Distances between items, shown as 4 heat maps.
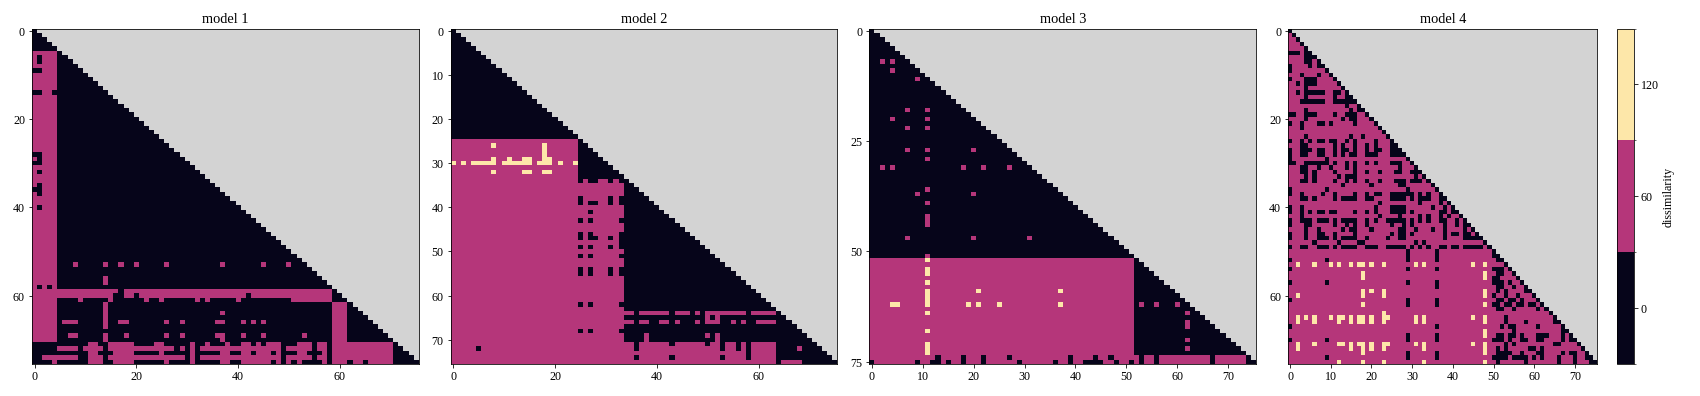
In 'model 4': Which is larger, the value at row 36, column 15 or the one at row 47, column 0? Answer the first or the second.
the first
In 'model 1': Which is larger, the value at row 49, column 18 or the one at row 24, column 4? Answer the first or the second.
the second
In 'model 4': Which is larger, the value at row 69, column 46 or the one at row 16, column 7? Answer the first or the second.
the first
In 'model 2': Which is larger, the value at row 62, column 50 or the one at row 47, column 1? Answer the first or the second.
the second
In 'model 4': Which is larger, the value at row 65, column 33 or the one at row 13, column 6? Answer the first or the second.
the first
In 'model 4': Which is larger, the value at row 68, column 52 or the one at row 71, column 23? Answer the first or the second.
the second
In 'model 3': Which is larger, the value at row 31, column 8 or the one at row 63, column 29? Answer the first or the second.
the second
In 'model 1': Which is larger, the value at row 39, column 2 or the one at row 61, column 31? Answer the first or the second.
the first
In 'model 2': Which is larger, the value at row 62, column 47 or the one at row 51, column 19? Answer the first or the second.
the second
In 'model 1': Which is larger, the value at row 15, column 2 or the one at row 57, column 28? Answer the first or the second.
the first
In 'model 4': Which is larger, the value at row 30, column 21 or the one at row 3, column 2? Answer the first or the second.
the second
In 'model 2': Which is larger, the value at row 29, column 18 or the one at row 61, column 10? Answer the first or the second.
the first
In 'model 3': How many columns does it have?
76
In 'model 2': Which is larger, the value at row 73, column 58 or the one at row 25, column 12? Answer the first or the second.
the second
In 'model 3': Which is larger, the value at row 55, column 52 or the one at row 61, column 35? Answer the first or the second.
the second
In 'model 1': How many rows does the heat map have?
76
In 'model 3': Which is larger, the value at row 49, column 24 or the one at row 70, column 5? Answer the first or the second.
the second
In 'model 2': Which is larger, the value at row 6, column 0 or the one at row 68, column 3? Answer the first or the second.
the second
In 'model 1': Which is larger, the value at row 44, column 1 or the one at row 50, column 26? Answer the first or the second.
the first
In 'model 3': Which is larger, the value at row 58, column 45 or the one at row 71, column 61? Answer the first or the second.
the first
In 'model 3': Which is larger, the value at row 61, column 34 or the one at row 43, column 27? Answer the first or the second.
the first
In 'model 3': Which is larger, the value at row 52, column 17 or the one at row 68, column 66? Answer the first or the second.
the first
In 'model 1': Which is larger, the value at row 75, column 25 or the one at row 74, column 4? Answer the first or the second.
the second
